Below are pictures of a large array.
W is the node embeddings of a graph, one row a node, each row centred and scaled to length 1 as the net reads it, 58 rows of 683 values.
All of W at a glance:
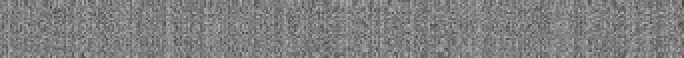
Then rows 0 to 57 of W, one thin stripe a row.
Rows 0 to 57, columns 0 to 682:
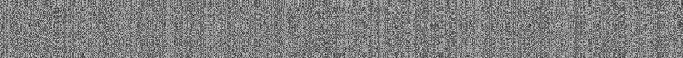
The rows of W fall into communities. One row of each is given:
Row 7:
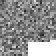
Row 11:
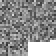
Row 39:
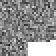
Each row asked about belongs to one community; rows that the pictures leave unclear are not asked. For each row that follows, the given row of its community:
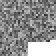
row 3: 39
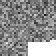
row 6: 39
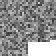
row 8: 7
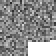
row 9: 39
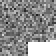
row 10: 7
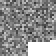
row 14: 39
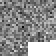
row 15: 7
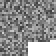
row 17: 7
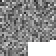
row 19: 39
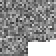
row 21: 7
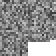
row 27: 7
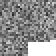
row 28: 7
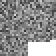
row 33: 39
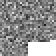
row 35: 7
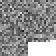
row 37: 7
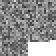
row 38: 11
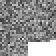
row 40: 11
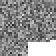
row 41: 39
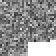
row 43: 11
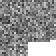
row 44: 11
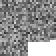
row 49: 11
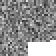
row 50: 39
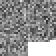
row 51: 11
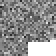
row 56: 7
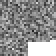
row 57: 39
